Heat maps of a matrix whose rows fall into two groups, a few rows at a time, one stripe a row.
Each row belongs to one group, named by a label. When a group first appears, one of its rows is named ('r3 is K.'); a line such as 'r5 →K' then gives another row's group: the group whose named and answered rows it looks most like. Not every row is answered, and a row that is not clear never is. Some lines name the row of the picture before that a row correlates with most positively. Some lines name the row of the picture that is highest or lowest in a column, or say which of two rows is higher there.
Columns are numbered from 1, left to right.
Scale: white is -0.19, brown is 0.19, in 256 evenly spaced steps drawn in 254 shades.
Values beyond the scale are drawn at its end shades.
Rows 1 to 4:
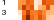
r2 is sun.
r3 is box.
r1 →sun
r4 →box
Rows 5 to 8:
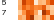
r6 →box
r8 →sun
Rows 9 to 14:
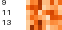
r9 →sun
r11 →box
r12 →sun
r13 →sun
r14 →sun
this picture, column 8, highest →12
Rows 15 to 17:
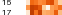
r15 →box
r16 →sun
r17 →sun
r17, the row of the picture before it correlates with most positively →14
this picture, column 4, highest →17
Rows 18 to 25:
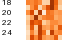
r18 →sun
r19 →box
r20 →sun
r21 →box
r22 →sun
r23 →sun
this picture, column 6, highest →19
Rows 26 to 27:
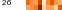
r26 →sun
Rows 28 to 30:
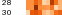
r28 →sun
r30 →sun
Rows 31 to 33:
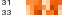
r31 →sun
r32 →sun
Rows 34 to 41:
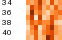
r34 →sun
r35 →sun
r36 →sun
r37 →sun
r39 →box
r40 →box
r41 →box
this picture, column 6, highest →41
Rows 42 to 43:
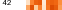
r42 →sun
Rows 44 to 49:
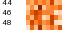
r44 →box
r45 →sun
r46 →box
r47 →sun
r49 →sun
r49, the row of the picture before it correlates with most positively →42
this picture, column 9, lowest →48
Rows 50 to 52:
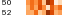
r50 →box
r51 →sun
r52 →box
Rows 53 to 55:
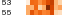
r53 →box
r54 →box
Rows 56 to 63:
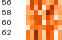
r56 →sun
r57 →sun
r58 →box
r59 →box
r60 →sun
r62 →box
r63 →box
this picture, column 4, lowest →58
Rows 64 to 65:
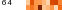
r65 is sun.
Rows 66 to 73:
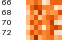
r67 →box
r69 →box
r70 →box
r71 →sun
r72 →box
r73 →box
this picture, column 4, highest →68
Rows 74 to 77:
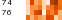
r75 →sun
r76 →sun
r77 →box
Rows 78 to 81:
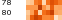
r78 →sun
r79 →sun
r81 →box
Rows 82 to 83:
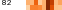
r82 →box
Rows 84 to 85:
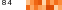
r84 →sun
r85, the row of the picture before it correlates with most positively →82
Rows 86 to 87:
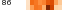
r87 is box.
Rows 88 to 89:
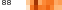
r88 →box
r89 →box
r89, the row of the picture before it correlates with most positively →86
